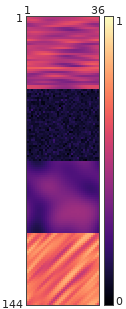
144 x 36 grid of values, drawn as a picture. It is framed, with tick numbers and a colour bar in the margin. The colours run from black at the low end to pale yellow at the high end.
It is made of 4 by 1 panels. Panel 1,1: middling, streaked across. Panel 2,1: very low, fine-grained, faint in contrast. Panel 3,1: low, smooth. Panel 4,1: high, slanting up to the right.
